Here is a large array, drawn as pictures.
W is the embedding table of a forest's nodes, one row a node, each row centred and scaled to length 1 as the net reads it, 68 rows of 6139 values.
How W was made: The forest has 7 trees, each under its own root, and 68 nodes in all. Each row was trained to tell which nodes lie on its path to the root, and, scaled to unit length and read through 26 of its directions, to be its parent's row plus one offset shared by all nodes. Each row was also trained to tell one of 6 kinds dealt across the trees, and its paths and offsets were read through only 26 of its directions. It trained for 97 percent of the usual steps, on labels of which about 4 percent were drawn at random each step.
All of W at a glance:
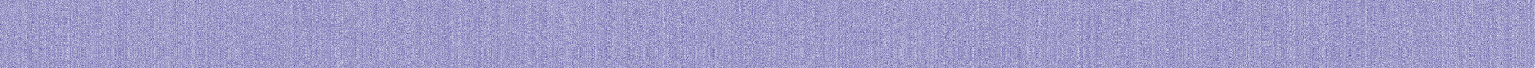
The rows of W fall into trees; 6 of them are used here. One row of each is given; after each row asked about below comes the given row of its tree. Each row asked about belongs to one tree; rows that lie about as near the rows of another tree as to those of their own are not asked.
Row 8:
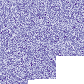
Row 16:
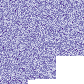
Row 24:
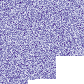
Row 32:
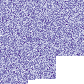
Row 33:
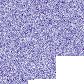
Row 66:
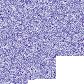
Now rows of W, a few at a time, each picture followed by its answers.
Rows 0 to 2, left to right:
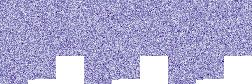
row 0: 24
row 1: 66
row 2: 32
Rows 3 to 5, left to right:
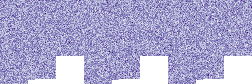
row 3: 33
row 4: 8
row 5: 32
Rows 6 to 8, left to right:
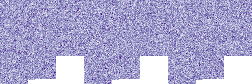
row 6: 16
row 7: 66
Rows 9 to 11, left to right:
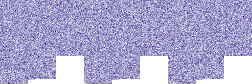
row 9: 16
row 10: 16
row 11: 66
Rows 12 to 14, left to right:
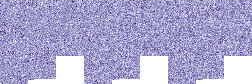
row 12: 8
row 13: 16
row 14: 8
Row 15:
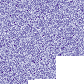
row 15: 33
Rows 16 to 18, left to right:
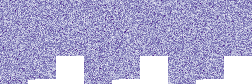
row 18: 16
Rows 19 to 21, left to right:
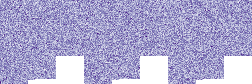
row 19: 24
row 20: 24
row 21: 66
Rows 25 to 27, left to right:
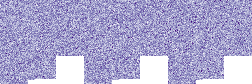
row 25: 66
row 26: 66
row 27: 33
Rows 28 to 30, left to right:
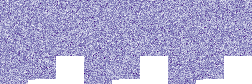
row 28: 16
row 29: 33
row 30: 8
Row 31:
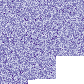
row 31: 32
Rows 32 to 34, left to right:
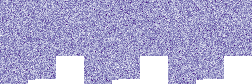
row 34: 32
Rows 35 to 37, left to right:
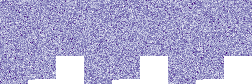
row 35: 33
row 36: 33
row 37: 66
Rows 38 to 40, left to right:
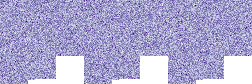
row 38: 33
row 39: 24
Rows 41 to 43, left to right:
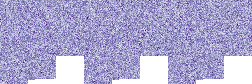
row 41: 32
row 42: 32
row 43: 32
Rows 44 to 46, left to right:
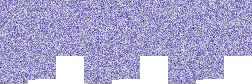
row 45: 24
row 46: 8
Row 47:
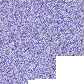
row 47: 33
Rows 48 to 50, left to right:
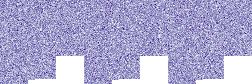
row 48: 33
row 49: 33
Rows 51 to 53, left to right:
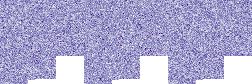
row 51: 66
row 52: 33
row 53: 66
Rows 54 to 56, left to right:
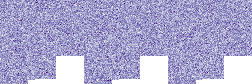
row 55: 33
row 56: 33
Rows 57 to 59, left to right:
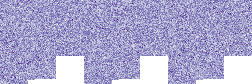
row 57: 66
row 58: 8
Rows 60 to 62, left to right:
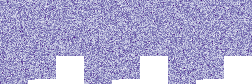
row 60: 8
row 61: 24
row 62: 32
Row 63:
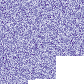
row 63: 16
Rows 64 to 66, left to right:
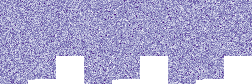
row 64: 24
